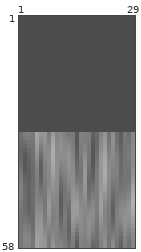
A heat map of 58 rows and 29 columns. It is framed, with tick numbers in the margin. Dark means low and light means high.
It is made of 2 by 1 panels. Panel 1,1: low, flat. Panel 2,1: middling, streaked downward.
